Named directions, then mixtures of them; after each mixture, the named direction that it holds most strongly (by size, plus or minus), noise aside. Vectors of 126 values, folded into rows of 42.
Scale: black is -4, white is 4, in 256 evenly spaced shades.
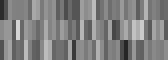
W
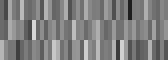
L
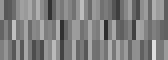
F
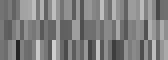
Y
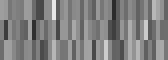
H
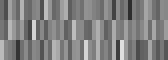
L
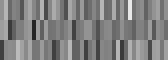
L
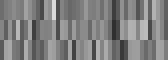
H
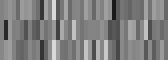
H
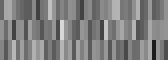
F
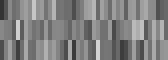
W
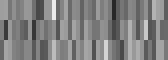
H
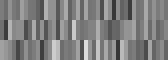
L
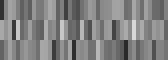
W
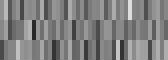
L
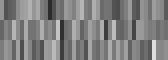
F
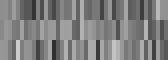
Y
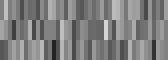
F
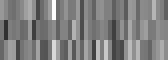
H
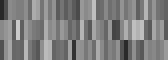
W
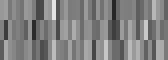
H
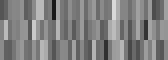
H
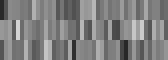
W
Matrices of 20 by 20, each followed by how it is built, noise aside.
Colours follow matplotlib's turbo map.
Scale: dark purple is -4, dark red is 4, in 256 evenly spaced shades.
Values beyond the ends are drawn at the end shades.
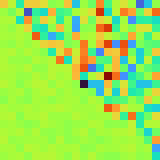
upper triangular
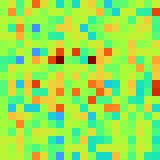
low rank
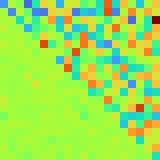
upper triangular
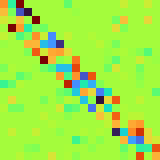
banded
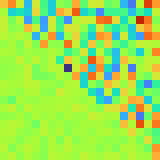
upper triangular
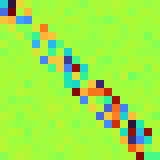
banded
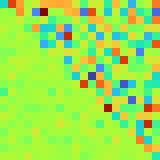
upper triangular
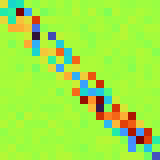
banded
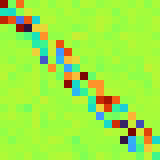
banded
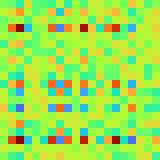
low rank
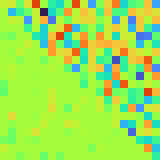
upper triangular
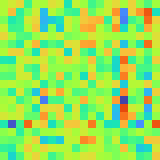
low rank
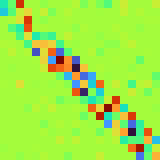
banded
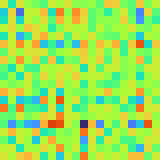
low rank
